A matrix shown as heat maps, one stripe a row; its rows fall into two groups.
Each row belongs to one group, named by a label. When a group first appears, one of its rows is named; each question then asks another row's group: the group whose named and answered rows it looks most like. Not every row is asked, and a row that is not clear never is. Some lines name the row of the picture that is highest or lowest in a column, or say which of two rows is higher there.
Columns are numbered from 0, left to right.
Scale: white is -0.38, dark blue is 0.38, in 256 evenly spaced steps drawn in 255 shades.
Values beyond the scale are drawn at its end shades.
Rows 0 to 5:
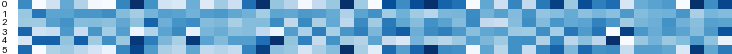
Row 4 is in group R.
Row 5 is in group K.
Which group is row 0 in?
K
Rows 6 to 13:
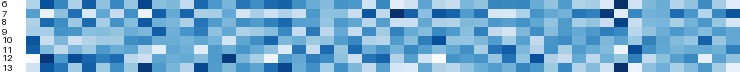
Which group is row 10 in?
K
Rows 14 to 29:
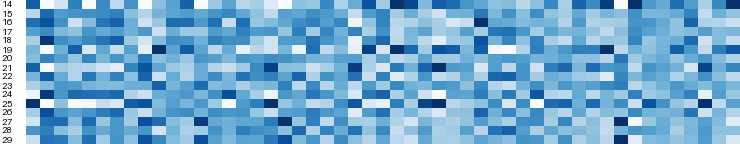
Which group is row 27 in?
R
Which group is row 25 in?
K
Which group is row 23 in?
R
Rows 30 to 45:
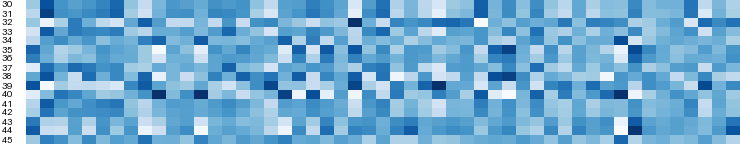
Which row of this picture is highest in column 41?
40
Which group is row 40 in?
R
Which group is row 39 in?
K
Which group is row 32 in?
K
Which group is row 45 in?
R
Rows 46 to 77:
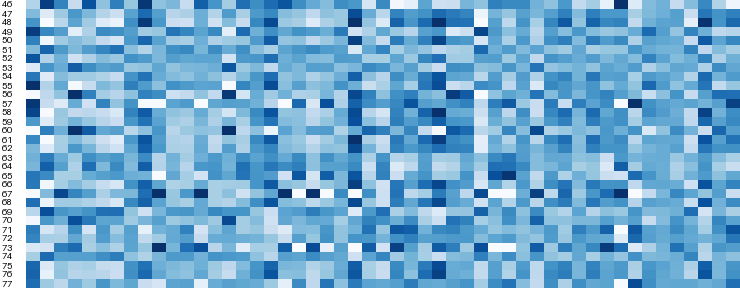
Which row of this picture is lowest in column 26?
46
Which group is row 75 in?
K
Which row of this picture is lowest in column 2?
57
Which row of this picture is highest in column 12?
67
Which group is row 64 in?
R
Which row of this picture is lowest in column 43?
67
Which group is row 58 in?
K
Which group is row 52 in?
K
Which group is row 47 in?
K
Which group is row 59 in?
K
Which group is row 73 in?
R
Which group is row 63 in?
R
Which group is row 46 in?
R
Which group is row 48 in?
K
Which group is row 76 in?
K
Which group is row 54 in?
K
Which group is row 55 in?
K
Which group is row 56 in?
K
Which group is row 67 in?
R
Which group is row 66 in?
K
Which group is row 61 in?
K
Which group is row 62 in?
K
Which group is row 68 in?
K
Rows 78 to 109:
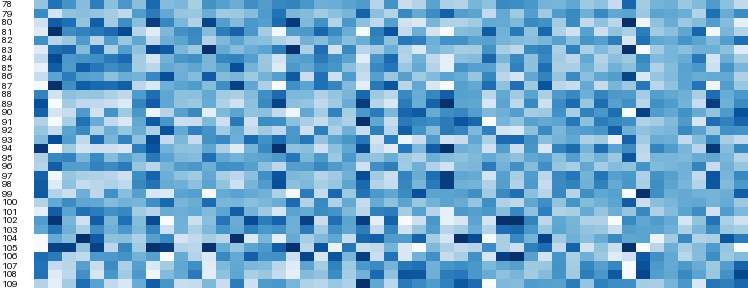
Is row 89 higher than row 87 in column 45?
Yes
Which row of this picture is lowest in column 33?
92
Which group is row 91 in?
K
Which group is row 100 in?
R
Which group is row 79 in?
K
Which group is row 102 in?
R
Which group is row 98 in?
K
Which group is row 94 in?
K
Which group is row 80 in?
R
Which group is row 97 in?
K
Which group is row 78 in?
R
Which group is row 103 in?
R
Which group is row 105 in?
R
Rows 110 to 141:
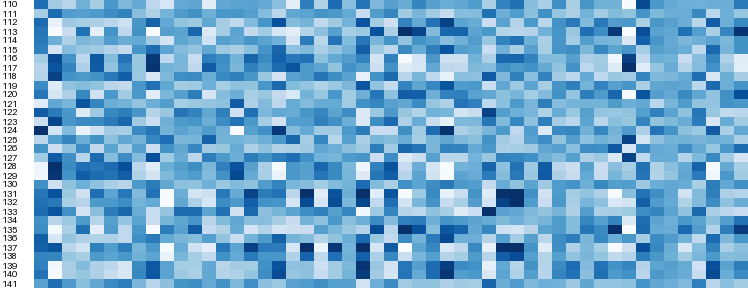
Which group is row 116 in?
R
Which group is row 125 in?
R
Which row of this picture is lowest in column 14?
124
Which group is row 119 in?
K
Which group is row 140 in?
K
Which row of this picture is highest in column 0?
124
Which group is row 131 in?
R
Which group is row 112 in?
K
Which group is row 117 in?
R
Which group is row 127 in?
R
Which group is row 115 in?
K
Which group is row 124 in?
K
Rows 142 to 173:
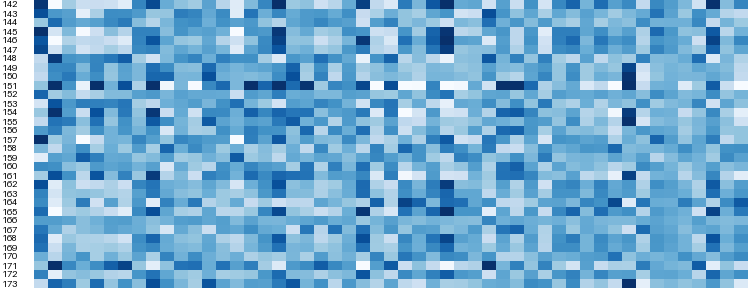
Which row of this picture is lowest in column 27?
151
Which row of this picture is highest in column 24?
164
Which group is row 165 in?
K
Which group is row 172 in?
K
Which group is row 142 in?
K
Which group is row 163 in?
K
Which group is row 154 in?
R
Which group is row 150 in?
R
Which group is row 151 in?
R
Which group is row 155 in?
R
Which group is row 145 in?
K
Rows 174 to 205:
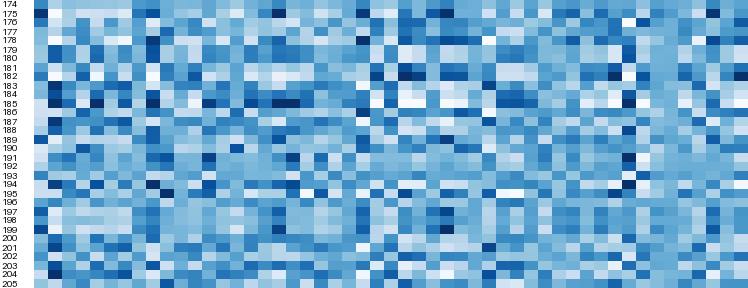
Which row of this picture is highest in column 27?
182
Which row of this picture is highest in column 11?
182
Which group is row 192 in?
R
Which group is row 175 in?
K
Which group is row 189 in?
K
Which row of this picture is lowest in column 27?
185
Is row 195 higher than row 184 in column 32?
Yes
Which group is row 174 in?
K
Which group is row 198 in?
K
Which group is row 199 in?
K
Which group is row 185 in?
R
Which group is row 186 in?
K
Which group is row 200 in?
R
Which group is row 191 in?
R
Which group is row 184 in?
R
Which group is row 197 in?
K
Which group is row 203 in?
R
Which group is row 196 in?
R
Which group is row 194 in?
R
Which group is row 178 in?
K
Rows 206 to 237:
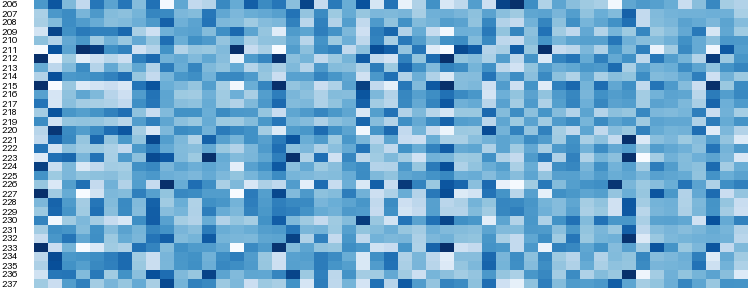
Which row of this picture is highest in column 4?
211
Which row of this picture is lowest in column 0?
211
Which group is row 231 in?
R
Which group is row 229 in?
R
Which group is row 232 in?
R
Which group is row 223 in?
R
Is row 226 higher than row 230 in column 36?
Yes
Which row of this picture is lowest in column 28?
211
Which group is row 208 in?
R
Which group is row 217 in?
K
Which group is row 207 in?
R
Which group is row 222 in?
K
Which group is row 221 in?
R
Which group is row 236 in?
R
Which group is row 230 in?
K
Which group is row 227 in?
K
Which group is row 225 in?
K
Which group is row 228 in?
R
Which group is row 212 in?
K
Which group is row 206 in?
R
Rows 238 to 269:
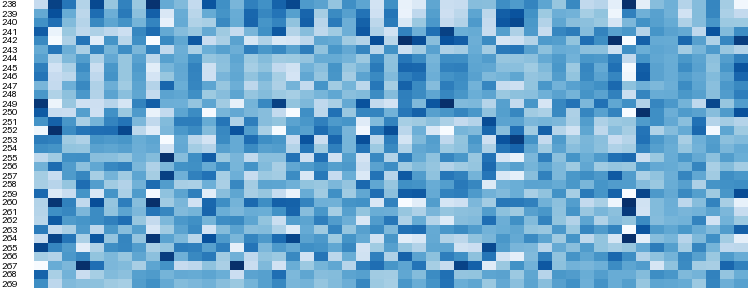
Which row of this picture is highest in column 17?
249
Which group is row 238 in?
R
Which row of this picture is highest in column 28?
249
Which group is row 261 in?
R
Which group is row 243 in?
R
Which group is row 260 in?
R
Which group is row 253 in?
R
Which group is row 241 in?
K
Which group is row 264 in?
R
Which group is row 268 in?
K
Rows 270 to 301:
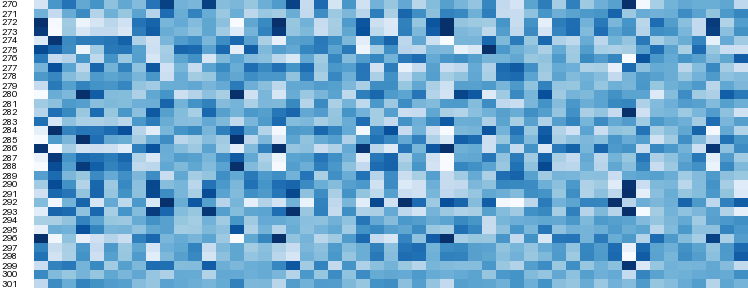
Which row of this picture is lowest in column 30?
275
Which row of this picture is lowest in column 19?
292
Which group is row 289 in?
R
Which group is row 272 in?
K
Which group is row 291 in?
R
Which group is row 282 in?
R
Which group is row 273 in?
K
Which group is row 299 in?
R
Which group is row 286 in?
K
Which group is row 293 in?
R
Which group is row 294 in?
K
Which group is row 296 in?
K
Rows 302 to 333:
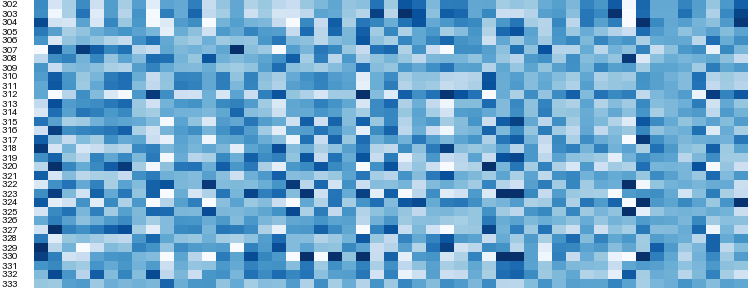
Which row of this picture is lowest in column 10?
312
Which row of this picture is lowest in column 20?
330
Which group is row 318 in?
K
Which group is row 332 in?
R
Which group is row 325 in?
R
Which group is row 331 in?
R
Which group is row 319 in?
R
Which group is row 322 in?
R
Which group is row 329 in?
K
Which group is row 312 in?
K
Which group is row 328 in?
K
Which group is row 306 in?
K
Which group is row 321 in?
K
